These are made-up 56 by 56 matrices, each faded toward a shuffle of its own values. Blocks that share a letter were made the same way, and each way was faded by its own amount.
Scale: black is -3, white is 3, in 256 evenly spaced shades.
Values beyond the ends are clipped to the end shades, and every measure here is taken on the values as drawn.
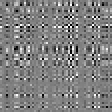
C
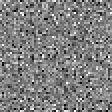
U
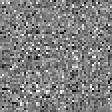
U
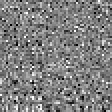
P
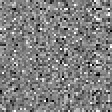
P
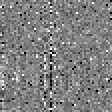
P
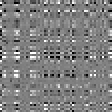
C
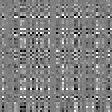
C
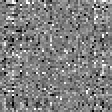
P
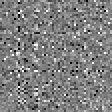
P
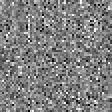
U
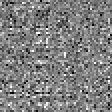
U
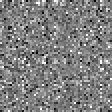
P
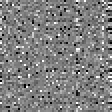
P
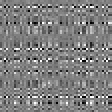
C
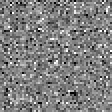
U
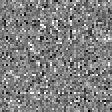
U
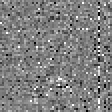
P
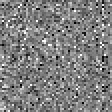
P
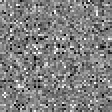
U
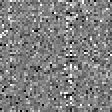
P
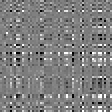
C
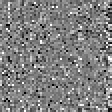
P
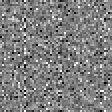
P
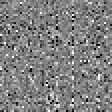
P
